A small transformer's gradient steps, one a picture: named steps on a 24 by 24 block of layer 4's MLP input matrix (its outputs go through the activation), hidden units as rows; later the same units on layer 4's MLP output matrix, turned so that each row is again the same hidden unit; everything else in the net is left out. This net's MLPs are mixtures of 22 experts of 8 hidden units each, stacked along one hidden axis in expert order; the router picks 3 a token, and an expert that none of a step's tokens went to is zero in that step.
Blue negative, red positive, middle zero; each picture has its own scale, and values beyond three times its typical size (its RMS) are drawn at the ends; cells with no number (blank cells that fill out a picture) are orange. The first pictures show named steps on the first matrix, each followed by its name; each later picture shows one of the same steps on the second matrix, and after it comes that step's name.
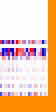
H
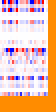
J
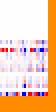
H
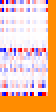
J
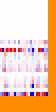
H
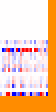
H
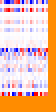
J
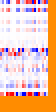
J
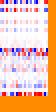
J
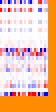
J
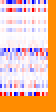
J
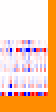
H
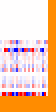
H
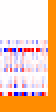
H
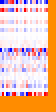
J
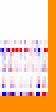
H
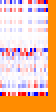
J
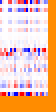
J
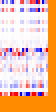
J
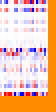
J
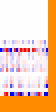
H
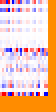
J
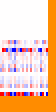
H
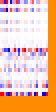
J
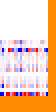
H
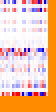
J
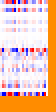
J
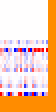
H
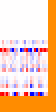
H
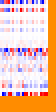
J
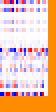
J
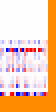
H
